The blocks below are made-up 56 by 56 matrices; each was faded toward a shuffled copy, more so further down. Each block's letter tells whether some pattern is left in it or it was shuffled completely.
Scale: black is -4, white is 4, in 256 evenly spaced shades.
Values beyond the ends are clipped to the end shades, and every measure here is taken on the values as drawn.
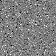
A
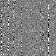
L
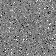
A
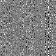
L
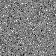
A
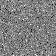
A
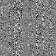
L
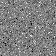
A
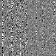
L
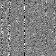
L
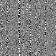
L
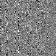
L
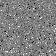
A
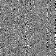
L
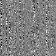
L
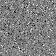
A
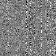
L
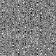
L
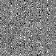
L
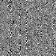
L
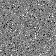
A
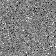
A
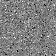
A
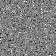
A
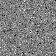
A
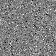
A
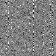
L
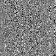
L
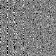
L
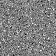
A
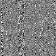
L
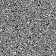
A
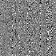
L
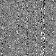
L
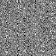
L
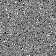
A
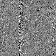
L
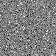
A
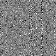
L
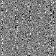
L
